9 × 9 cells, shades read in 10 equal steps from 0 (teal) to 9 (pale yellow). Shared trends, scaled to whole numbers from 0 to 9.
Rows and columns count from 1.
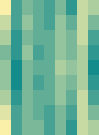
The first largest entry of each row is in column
1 1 8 8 6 8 8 1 1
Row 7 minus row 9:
-3 -1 0 -1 1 1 2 0 -4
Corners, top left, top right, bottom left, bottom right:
9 6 9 6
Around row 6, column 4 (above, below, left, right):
3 3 4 3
